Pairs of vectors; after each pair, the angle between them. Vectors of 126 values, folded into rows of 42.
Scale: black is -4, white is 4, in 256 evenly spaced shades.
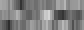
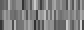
orthogonal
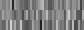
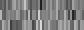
partly opposed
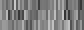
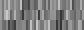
orthogonal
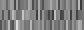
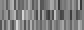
nearly parallel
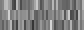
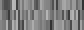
nearly opposite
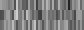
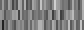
orthogonal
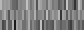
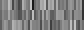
orthogonal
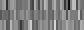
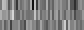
orthogonal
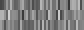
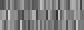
nearly parallel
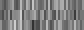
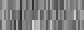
nearly opposite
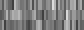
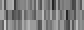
nearly opposite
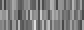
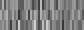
nearly parallel
